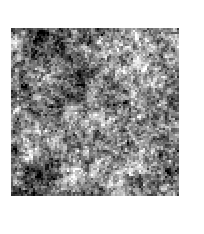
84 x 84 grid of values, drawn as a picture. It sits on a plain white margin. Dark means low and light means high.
Neither half mirrors the other. The texture is blotchy. On average the colour sits 50% of the way up the scale. The top right is the ninth with the highest average. The histogram is bell-shaped.
